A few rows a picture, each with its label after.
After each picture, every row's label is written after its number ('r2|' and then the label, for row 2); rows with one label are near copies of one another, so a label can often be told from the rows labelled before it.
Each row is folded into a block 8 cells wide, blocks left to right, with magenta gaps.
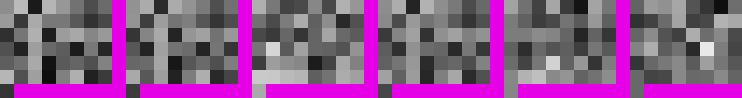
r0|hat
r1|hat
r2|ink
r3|hat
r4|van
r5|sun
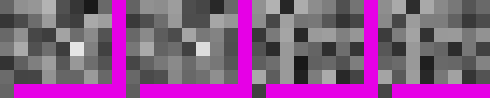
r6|sun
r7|sun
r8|hat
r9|hat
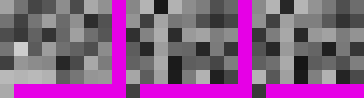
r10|ink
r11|hat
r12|hat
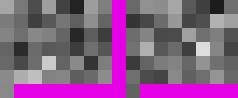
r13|van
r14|sun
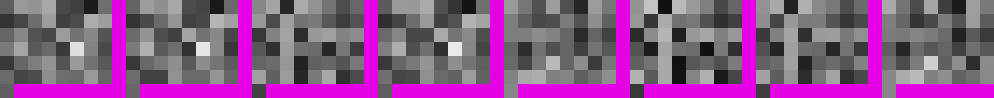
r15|sun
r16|sun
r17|hat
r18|sun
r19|van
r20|hat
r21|hat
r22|van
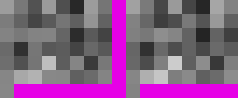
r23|van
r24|van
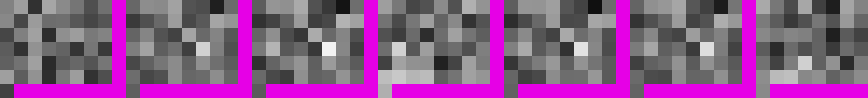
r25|hat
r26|sun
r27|sun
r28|ink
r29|sun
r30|sun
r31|van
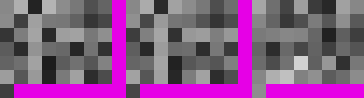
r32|hat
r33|hat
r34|van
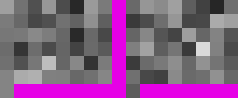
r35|van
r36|sun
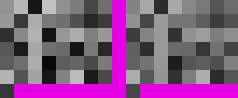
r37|hat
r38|hat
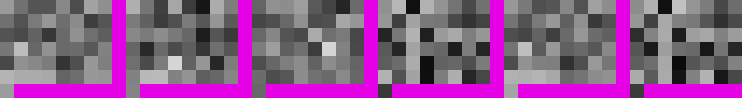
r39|ink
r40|van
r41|sun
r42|hat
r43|ink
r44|hat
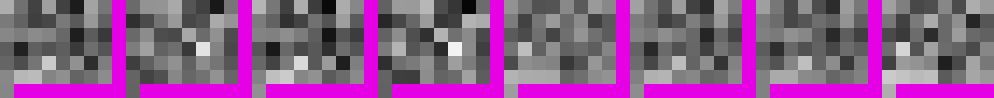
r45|van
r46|sun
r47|van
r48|sun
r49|ink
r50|van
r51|van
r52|ink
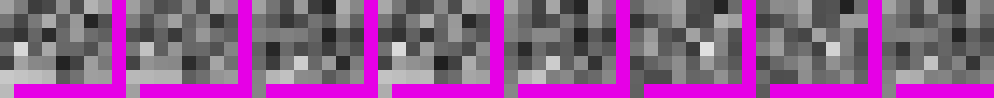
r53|ink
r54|ink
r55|van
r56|ink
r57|van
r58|sun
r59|sun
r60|van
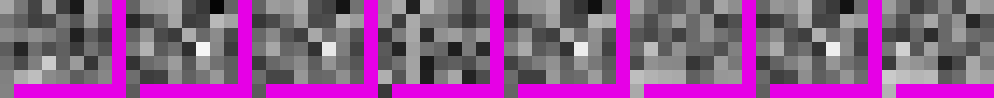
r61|van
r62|sun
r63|sun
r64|hat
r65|sun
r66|ink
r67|sun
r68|ink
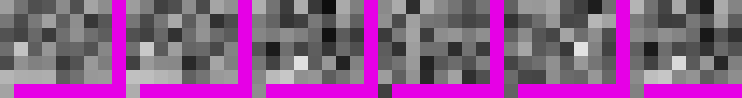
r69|ink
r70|ink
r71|van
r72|hat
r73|sun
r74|van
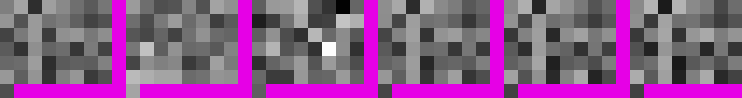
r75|hat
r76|ink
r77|sun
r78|hat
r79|hat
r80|hat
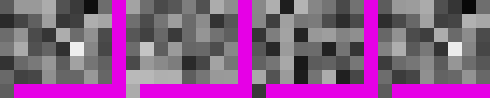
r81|sun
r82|ink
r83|hat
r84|sun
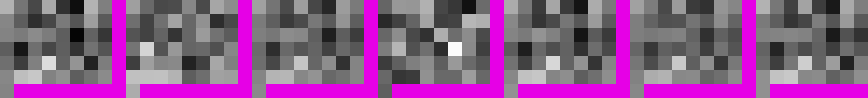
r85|van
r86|ink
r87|van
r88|sun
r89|van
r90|van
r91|van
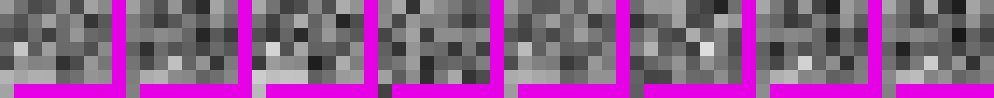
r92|ink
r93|van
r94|ink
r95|hat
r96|ink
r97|sun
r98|van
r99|van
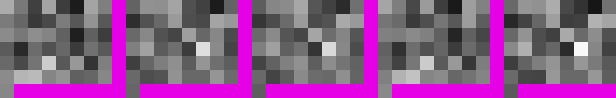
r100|van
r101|sun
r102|sun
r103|van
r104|sun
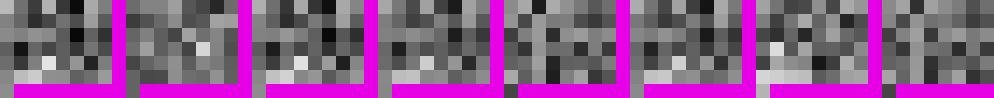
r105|van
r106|sun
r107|van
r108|van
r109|hat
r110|van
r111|ink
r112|hat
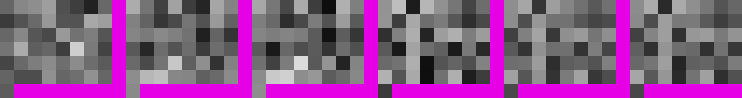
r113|sun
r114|van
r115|van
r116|hat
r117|hat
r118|hat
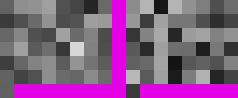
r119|sun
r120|hat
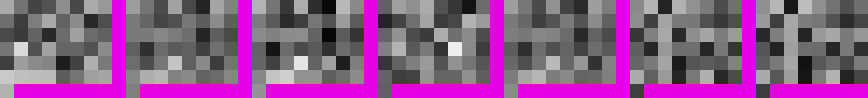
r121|ink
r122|van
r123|van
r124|sun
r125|van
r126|hat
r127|hat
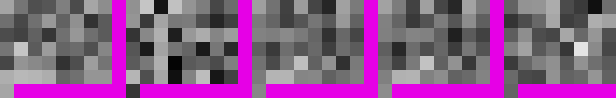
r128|ink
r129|hat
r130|van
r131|van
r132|sun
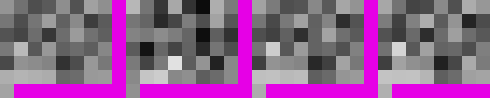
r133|ink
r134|van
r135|ink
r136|ink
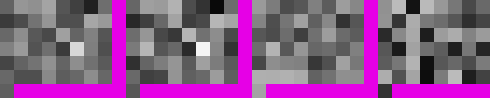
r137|sun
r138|sun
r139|ink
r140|hat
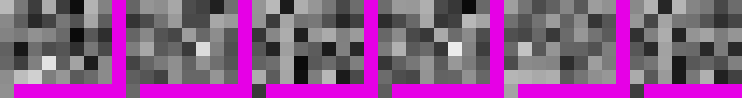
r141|van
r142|sun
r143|hat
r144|sun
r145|ink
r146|hat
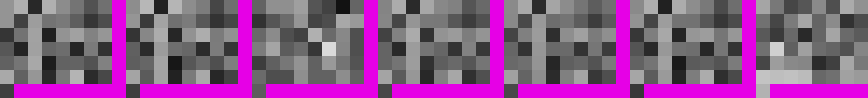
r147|hat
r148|hat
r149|sun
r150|hat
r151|hat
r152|hat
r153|ink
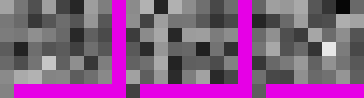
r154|van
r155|hat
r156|sun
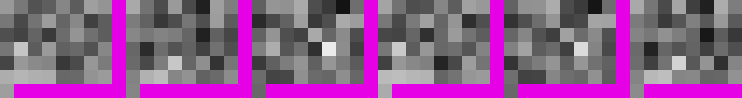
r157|ink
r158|van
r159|sun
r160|ink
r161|sun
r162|van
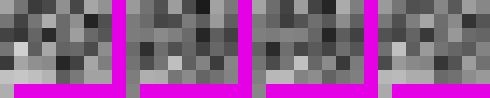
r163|ink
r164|van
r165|van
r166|ink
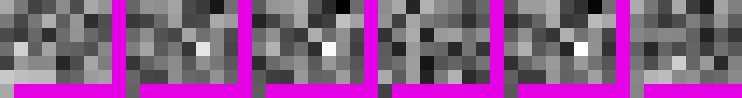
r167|ink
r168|sun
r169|sun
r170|hat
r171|sun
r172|van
